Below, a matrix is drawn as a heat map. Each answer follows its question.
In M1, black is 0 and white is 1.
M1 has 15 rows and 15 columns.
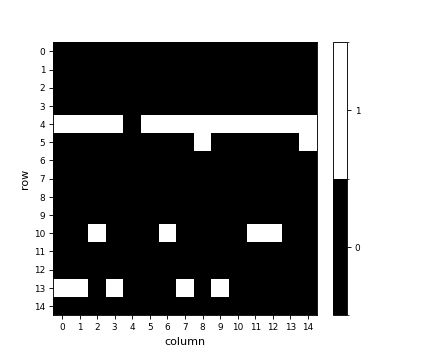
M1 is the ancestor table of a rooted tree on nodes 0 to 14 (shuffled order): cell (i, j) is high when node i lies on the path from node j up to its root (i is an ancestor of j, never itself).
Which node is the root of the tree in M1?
4
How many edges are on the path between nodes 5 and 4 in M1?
1
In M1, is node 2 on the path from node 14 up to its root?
no
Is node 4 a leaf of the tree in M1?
no
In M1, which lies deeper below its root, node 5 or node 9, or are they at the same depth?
node 9
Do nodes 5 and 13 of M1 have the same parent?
yes
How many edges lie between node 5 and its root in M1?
1
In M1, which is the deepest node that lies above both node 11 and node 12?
10
